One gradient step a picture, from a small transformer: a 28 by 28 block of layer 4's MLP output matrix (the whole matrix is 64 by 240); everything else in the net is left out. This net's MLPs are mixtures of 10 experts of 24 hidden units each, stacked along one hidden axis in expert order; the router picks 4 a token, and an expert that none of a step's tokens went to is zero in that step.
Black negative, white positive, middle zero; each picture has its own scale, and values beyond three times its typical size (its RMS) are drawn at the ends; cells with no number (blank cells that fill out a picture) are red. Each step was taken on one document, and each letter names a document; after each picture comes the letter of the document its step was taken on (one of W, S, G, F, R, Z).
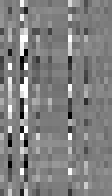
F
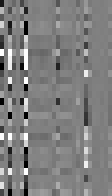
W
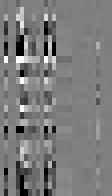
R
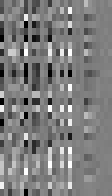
F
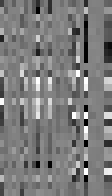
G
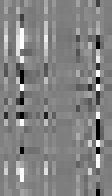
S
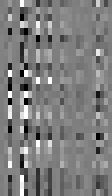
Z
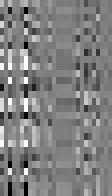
W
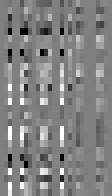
Z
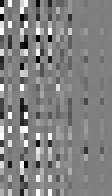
G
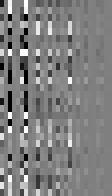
G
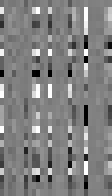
G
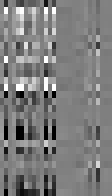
R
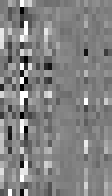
W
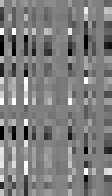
F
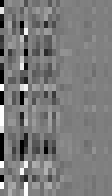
W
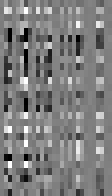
Z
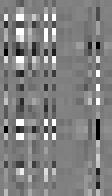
R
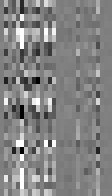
S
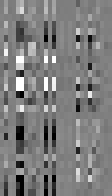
R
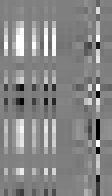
R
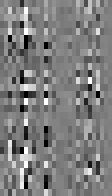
S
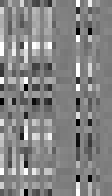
W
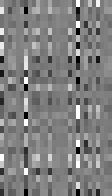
F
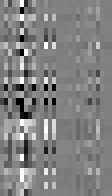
R
